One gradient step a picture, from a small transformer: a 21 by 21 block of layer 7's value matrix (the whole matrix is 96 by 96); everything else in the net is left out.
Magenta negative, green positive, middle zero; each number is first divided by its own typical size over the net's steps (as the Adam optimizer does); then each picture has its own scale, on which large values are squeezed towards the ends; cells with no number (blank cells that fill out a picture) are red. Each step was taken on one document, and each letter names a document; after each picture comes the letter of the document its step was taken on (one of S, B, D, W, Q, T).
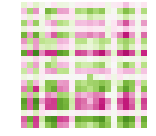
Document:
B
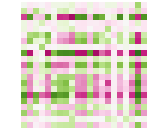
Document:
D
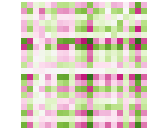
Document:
D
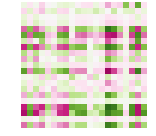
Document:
D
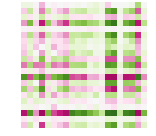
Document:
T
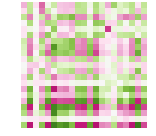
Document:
D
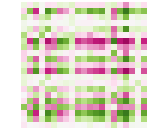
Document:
B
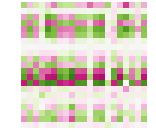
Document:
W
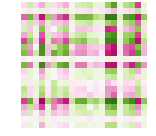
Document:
T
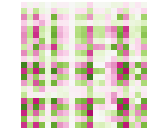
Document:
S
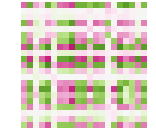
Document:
W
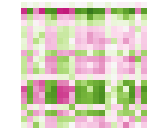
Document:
B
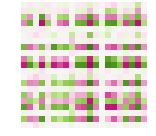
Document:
T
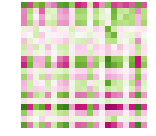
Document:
D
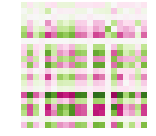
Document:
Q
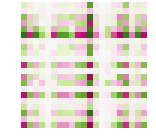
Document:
S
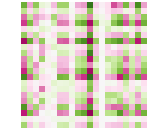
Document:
S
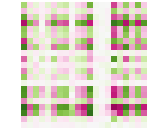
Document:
S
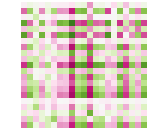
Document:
W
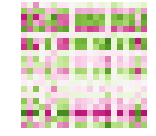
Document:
T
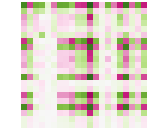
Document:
S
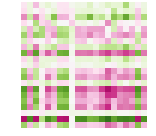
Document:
D
